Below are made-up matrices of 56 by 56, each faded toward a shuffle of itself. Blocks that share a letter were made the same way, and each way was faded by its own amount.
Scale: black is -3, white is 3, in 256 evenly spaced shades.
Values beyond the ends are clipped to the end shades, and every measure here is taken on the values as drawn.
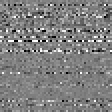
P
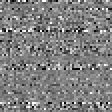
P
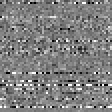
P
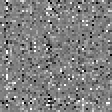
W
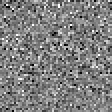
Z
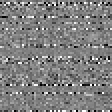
P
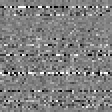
P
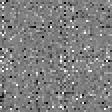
W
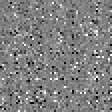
W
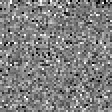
Z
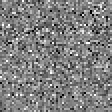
Z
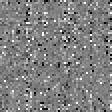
W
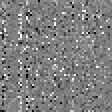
W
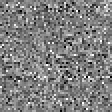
Z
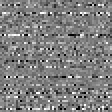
P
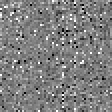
W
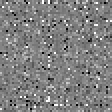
W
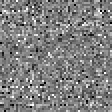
Z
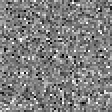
Z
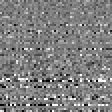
P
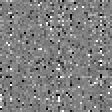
W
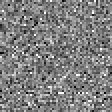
Z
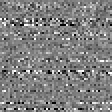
P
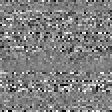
P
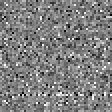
Z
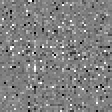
W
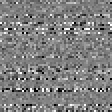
P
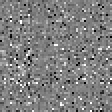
W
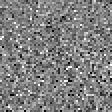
Z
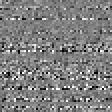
P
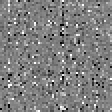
W
